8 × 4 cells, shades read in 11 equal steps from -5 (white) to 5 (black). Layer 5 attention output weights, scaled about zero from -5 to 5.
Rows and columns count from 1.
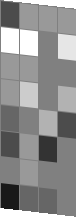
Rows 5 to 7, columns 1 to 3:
1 0 -2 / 2 -1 3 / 0 -1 0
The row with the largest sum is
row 8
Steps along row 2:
same up down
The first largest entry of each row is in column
1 3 3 3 4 3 1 1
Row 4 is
-1 -3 0 -2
